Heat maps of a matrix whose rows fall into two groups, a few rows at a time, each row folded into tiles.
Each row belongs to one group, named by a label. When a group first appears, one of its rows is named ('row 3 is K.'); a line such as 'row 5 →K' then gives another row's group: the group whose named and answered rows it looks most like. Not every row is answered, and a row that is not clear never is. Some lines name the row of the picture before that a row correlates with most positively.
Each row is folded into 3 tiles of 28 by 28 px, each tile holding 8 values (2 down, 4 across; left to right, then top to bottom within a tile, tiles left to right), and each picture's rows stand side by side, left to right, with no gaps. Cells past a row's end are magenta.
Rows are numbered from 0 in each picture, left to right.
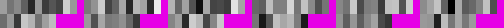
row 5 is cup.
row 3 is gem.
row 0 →cup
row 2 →cup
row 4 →gem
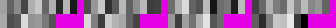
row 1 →gem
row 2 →gem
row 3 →gem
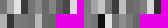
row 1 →cup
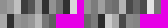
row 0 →gem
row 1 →cup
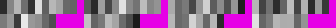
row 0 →gem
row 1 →gem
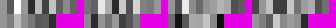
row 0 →gem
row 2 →gem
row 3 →gem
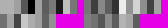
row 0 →cup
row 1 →gem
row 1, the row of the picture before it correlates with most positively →3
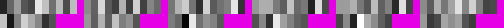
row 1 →gem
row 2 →cup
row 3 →cup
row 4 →cup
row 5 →gem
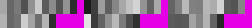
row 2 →gem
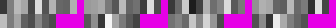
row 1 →cup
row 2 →gem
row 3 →cup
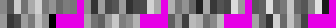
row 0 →gem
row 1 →cup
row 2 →cup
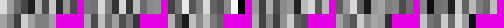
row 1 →gem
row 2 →cup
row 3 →gem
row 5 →gem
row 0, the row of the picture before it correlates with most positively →2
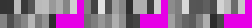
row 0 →gem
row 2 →gem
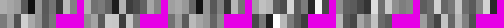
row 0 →cup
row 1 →cup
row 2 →cup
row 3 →cup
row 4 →gem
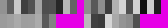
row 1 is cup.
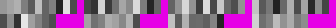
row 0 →cup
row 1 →gem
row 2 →gem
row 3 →cup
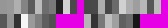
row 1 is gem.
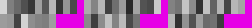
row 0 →cup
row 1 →gem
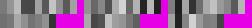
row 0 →gem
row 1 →cup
